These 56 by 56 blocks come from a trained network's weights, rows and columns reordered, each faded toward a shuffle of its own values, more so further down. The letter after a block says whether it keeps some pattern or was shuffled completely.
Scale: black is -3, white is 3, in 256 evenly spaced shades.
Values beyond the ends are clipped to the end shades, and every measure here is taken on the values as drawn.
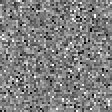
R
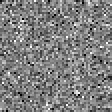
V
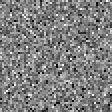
R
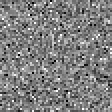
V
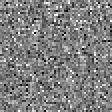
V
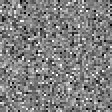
R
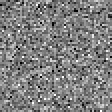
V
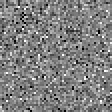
R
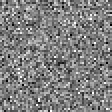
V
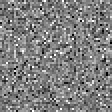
V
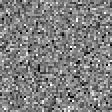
R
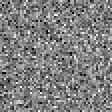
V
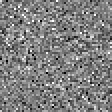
R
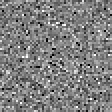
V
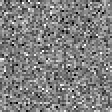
R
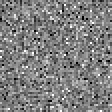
R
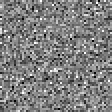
V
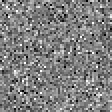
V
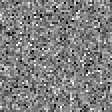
R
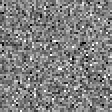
V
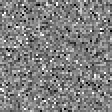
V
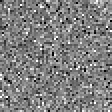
R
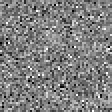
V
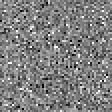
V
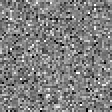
R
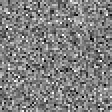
R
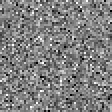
R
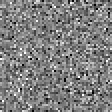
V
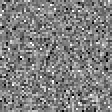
R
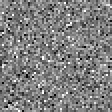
R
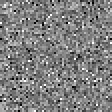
V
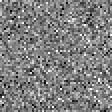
R
